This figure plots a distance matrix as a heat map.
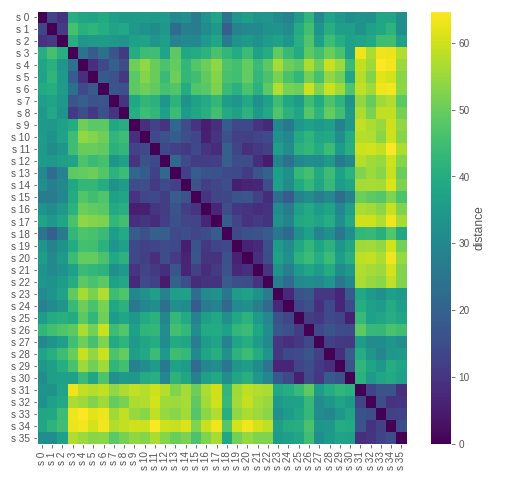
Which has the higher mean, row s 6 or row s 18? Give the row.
s 6
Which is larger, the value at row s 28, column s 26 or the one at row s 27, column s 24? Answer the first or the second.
the first
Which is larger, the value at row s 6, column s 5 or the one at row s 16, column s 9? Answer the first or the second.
the first
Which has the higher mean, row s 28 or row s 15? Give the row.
s 28
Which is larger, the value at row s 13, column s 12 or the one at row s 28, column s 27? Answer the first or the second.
the first
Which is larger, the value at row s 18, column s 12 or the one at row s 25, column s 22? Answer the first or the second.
the second
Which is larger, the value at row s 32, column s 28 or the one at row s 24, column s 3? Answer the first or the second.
the second
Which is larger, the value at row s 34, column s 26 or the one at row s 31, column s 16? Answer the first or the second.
the second
